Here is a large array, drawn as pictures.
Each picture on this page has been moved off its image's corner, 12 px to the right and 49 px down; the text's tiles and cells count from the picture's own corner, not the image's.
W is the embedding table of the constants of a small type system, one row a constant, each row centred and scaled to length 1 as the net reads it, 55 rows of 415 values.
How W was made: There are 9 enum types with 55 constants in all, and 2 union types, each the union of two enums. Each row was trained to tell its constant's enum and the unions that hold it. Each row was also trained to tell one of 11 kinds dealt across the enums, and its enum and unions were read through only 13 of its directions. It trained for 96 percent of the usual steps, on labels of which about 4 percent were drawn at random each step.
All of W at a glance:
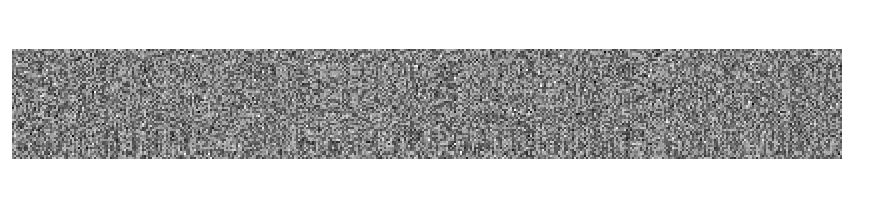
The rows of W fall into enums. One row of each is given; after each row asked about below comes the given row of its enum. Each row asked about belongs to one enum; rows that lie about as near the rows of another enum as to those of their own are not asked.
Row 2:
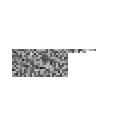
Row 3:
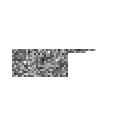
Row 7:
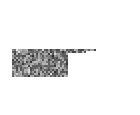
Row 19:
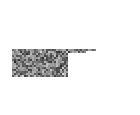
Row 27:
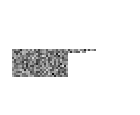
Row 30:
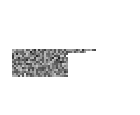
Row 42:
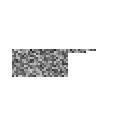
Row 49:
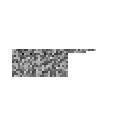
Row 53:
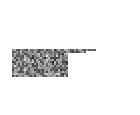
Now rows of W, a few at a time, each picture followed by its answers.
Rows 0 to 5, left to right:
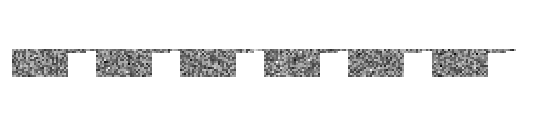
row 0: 30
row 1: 2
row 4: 42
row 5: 30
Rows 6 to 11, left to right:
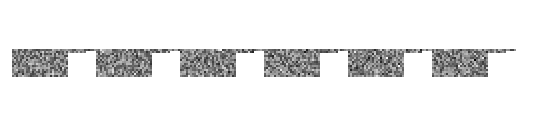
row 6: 49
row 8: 27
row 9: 53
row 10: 42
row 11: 53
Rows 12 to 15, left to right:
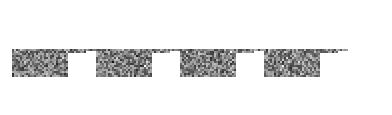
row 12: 53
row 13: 27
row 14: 42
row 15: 7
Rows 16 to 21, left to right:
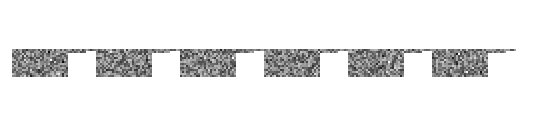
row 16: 30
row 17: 27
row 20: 30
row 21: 30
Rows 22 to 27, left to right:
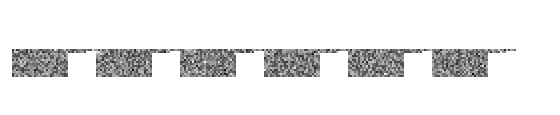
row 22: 53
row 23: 7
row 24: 7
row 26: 7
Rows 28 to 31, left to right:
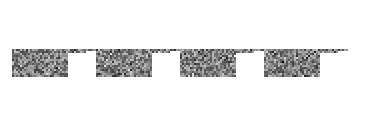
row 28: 53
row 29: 49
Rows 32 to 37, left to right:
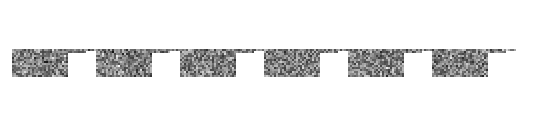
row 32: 30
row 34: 7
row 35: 30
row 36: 27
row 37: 42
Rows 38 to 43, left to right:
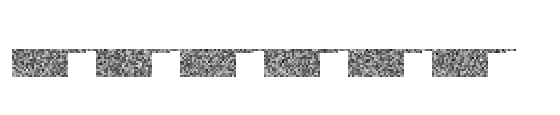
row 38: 53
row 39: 49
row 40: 7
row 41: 53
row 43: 7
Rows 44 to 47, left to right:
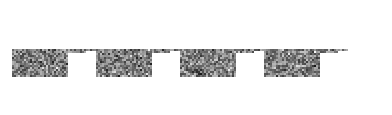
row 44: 42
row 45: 42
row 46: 49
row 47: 49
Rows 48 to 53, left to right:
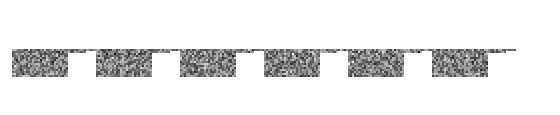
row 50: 49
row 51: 3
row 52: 3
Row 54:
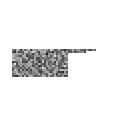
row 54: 27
